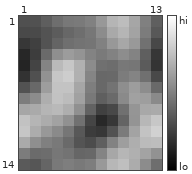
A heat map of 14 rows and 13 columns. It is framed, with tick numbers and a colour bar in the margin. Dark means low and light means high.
Average level on the scale: 50%. Mirror symmetry: none. Ninth with the lowest average: top left. Ninth with the highest average: bottom right.
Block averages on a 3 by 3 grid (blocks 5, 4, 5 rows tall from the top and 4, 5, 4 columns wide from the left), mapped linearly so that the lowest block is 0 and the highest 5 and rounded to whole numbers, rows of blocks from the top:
032 | 433 | 315
